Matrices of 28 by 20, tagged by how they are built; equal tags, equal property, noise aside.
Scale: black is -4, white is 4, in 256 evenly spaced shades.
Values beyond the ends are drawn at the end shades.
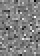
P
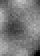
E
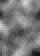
E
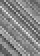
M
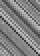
M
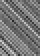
M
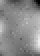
E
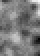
E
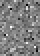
P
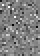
P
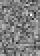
P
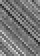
M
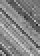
M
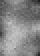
E
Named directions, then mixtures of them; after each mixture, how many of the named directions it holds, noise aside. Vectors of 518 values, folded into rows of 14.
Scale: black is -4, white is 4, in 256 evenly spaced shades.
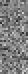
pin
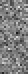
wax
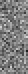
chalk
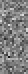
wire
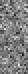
two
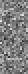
one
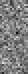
one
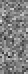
one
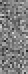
two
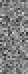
two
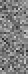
one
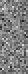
one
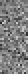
two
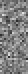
two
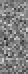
two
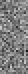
one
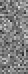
two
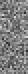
one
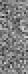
two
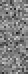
one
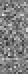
three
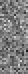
two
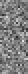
three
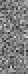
one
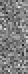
three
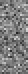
three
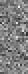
two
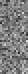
one
